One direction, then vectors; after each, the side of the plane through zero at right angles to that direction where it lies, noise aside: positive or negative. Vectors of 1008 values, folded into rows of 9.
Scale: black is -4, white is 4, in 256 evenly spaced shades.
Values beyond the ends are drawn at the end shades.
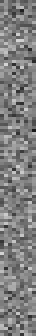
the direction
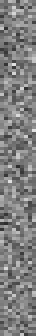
negative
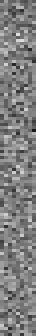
positive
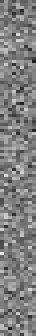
positive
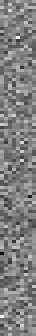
negative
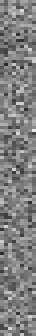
negative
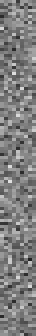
negative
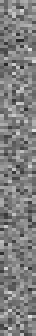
negative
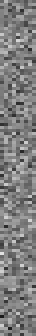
positive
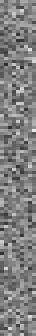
negative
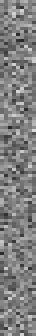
negative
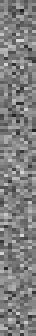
positive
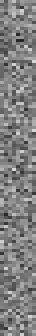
negative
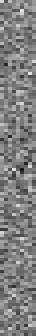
negative
